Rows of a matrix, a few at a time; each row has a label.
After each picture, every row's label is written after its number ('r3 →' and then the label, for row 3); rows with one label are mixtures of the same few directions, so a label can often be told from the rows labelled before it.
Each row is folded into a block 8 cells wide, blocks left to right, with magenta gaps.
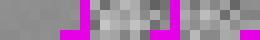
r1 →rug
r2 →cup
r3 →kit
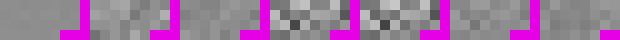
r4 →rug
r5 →rug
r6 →rug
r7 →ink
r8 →ink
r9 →ink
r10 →cup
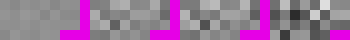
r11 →kit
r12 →ink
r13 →ink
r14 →kit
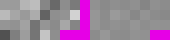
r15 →rug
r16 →kit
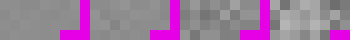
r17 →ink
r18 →ink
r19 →kit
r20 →cup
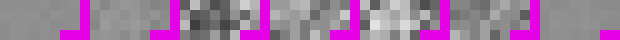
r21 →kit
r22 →cup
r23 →cup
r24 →rug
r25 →cup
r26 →rug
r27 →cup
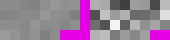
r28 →rug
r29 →ink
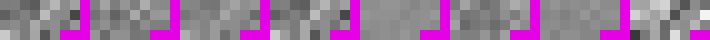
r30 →rug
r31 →kit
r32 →rug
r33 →rug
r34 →rug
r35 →cup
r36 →kit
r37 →rug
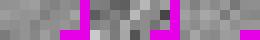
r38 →rug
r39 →rug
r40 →kit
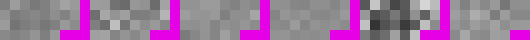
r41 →cup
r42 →ink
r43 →rug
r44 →ink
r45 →cup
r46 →kit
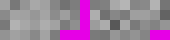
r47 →cup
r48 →ink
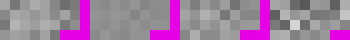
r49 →cup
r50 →kit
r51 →kit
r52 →ink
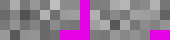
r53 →kit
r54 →ink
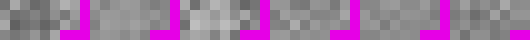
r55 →cup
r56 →cup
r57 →cup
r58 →ink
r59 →ink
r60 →kit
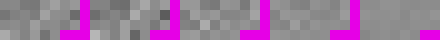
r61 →rug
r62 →rug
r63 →ink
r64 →ink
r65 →rug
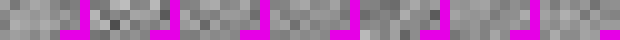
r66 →cup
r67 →ink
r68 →ink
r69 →ink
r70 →rug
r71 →rug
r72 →kit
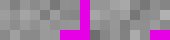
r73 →kit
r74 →rug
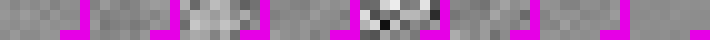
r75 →kit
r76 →cup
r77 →cup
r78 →rug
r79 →ink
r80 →rug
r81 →ink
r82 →rug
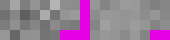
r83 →kit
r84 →cup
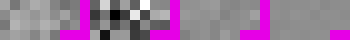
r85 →cup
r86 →kit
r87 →rug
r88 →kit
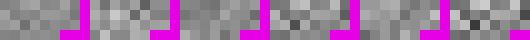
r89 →ink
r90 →kit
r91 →rug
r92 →ink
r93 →rug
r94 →ink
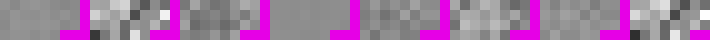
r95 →cup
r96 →rug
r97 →cup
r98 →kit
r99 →kit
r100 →cup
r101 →kit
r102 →rug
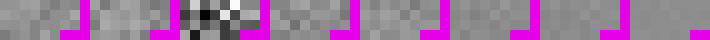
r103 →rug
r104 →cup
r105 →kit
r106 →ink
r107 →kit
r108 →kit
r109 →kit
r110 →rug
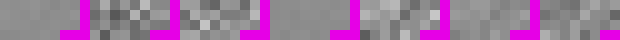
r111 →rug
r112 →kit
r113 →ink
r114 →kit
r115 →rug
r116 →rug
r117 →rug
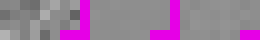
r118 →rug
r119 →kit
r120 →cup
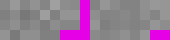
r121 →kit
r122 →cup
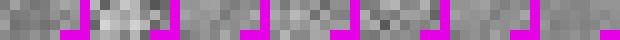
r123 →cup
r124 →cup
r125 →rug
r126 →kit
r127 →ink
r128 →rug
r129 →cup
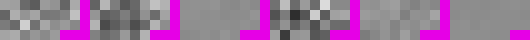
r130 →ink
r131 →cup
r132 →rug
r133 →kit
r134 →rug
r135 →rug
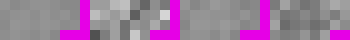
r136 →cup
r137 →rug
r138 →cup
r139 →cup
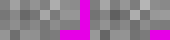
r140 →kit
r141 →kit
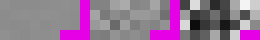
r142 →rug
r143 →ink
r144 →cup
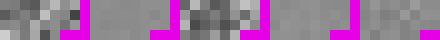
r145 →rug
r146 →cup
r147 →cup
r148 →cup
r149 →kit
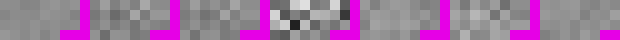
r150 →rug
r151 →kit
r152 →kit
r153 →ink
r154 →cup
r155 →kit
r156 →rug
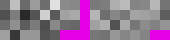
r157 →kit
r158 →ink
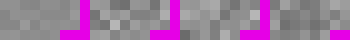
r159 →ink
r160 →ink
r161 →rug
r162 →cup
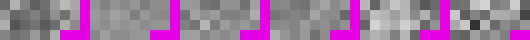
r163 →cup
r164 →kit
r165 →ink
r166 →rug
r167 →cup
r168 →ink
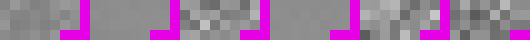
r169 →cup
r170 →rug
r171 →ink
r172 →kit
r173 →rug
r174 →kit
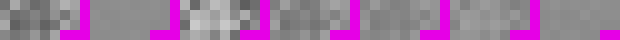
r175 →cup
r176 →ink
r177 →cup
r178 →cup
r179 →cup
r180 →cup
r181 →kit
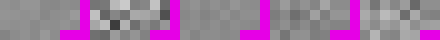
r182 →rug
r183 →ink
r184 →kit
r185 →kit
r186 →kit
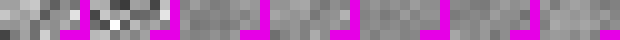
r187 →rug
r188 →ink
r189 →cup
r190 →rug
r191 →kit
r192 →rug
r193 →cup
